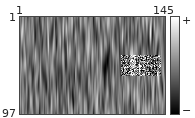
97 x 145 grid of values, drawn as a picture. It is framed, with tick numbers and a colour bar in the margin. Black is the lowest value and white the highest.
The middle right is the roughest part. Streaks run downward. No overall slope runs across the table. Neither half mirrors the other. In the middle right lies a patch that is rougher than the rest.
